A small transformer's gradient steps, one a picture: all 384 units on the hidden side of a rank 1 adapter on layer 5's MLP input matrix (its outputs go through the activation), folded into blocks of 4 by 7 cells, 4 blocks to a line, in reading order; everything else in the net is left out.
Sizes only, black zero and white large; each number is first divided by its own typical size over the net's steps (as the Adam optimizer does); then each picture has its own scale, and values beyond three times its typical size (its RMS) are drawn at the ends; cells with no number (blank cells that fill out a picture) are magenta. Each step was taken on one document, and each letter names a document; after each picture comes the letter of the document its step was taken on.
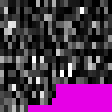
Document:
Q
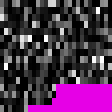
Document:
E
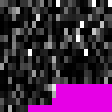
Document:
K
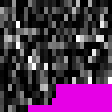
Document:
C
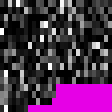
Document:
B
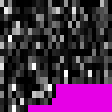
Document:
C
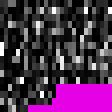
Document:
Q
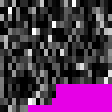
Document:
C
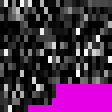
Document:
K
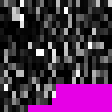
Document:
B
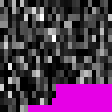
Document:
E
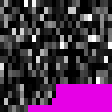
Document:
C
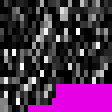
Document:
B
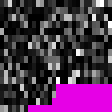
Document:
B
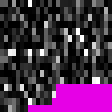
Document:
K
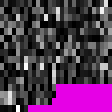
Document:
E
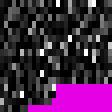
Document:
K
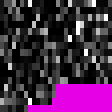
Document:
K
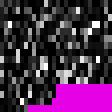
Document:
Q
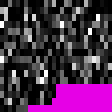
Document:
Q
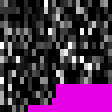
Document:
Q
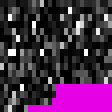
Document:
K
